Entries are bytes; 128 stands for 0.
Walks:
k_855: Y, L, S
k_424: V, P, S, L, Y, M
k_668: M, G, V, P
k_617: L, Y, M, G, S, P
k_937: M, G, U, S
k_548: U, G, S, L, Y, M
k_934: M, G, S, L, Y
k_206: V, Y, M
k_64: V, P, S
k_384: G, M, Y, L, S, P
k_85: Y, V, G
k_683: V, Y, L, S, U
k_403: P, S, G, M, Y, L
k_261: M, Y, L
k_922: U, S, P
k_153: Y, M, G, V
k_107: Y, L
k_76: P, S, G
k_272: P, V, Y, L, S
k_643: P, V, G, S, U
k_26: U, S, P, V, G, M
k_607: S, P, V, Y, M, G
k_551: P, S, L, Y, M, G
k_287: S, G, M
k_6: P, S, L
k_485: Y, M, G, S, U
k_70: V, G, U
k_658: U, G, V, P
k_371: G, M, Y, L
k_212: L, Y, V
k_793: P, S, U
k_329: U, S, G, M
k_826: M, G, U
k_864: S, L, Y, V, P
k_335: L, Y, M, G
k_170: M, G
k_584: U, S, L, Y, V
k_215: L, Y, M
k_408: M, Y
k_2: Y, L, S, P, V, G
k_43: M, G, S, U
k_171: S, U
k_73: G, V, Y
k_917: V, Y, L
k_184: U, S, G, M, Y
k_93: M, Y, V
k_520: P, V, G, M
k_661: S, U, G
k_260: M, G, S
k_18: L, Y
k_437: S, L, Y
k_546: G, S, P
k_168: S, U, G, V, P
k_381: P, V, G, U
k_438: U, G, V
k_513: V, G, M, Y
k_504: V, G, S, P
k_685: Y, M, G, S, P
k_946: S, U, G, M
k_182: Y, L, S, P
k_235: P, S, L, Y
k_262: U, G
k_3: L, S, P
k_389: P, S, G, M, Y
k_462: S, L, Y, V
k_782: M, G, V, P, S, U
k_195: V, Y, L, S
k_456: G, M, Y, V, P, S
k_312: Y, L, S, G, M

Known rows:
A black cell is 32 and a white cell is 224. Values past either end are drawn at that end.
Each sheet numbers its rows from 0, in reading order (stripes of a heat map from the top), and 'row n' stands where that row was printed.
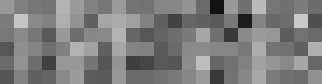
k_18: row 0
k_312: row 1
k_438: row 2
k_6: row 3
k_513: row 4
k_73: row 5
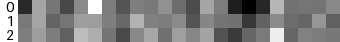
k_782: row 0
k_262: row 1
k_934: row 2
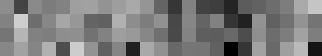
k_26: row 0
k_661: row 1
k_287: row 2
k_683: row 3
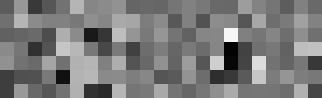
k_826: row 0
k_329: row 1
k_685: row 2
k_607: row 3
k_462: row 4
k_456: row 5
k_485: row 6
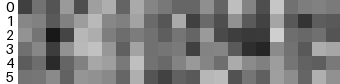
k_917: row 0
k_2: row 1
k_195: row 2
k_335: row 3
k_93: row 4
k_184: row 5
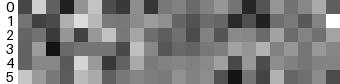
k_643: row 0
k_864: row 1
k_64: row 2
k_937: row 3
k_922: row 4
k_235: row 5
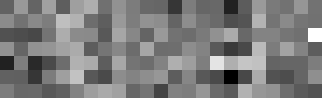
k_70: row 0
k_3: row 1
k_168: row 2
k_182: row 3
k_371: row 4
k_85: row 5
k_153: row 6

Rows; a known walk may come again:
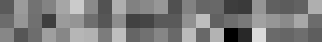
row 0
k_76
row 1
k_513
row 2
k_584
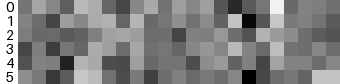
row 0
k_934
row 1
k_212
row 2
k_153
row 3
k_107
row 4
k_504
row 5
k_607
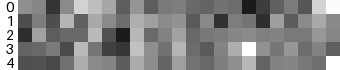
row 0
k_551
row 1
k_206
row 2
k_43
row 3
k_617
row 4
k_168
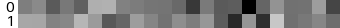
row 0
k_381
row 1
k_437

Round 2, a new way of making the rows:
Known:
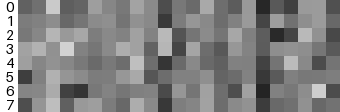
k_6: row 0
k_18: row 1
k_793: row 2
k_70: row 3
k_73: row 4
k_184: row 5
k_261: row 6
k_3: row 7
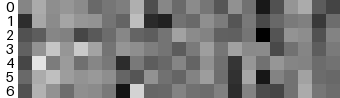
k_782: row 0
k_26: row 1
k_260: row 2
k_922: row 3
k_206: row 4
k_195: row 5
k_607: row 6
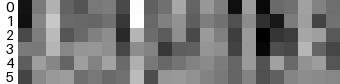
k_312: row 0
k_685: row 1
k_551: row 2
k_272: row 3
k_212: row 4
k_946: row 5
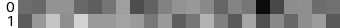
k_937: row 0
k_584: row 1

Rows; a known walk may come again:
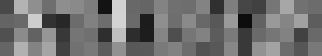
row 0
k_607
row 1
k_371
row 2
k_520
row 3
k_513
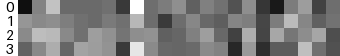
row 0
k_685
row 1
k_73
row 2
k_917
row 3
k_2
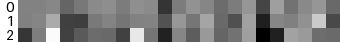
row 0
k_18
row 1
k_261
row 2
k_384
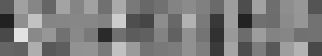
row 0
k_212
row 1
k_548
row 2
k_206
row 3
k_107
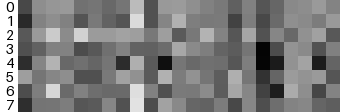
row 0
k_946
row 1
k_287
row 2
k_584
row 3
k_260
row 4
k_456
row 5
k_826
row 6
k_546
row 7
k_153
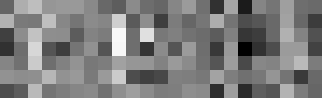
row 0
k_195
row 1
k_381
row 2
k_485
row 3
k_403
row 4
k_437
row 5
k_658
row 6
k_855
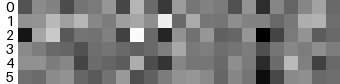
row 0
k_335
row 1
k_171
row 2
k_617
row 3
k_170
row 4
k_668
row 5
k_937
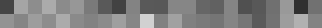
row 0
k_64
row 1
k_661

